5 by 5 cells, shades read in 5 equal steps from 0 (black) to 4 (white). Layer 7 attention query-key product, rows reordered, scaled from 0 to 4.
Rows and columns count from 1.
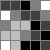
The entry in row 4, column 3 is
2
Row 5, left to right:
4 3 0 0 1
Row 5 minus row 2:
0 1 -1 -1 -1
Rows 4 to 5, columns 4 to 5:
1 0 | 0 1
